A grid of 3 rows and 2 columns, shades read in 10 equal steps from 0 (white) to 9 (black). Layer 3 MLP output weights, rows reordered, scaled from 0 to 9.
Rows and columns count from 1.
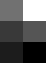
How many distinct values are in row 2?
2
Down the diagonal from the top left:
5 6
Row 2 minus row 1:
2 6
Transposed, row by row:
5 7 8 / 0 6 9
